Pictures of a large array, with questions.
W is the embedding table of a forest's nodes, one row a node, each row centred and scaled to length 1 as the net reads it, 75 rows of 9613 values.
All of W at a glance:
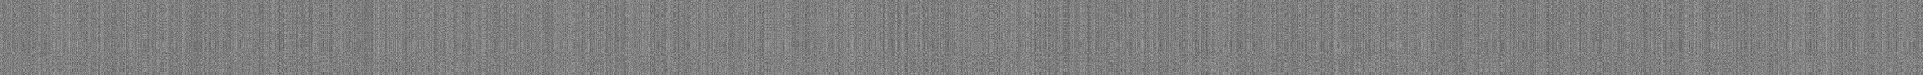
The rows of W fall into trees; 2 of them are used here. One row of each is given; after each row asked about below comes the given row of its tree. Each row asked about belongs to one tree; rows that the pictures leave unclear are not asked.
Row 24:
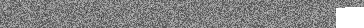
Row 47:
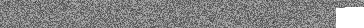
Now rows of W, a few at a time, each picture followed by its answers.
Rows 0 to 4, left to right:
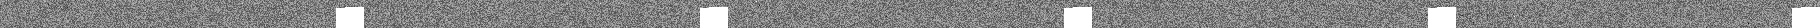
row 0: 47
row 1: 47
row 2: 24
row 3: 47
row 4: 24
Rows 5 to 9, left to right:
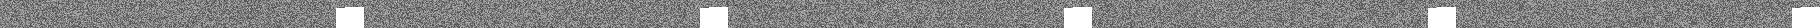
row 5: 47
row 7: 47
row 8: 24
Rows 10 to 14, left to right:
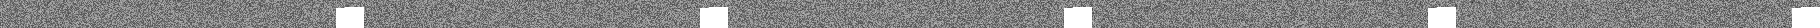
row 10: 24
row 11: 24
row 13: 47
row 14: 47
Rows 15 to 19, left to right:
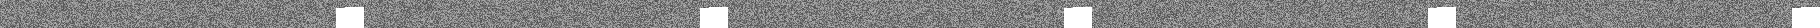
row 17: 47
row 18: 24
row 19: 47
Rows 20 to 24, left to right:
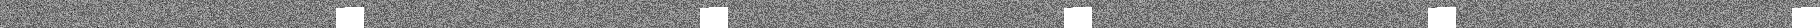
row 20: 47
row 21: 24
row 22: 47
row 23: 47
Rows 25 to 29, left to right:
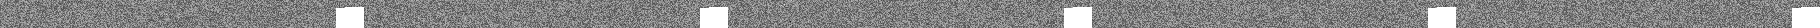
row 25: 47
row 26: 47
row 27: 24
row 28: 47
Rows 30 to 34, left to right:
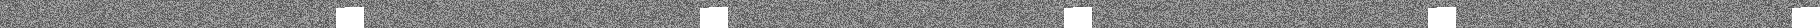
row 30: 24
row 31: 47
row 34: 24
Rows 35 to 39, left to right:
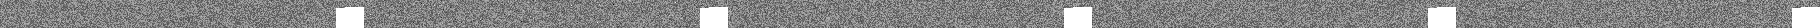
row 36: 24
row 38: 24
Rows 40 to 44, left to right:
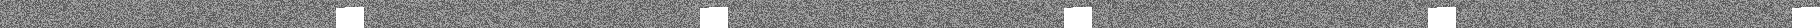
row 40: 47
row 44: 47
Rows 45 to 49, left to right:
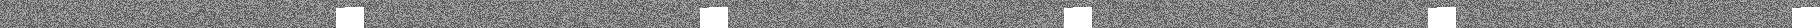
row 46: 47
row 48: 47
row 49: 47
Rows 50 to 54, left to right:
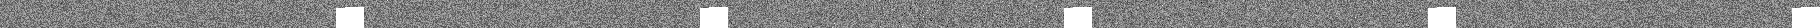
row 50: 47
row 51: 47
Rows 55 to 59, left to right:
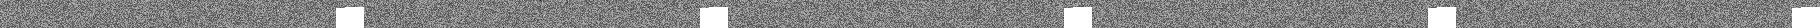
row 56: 24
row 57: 47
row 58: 47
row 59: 24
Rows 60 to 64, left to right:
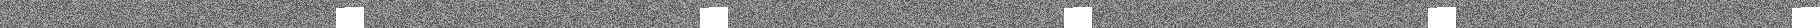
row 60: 47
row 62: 24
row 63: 24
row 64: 24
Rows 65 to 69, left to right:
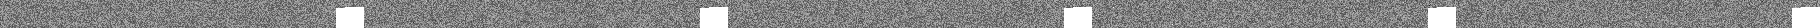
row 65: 47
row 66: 24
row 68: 24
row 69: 24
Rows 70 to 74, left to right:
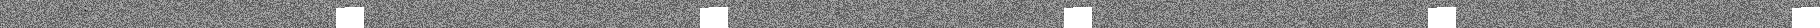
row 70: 24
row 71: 24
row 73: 47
